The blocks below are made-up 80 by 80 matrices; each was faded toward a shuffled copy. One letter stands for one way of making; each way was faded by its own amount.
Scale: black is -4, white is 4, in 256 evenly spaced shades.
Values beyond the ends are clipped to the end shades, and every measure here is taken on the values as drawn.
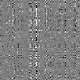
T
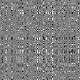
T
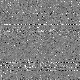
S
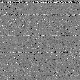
S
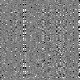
T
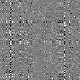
T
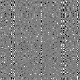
T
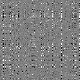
T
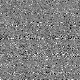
S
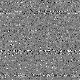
S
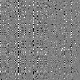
T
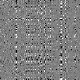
T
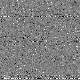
S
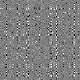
T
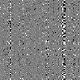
T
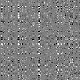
T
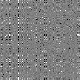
T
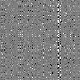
T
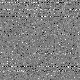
S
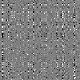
T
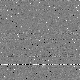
S
